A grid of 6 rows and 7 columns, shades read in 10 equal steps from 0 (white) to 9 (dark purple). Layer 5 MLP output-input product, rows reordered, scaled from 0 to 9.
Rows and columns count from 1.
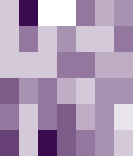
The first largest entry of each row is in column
2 2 4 1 4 3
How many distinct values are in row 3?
3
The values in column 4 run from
0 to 6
